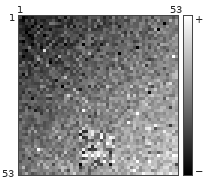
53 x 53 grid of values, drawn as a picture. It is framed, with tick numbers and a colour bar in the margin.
The texture is fine-grained noise. No regular stripes run through it. The ninth with the highest average is the bottom right. The values follow a bell shape. There is an overall slope up to the bottom right. An odd patch, rougher than its surroundings, sits in the bottom middle. The top left is the ninth with the lowest average.
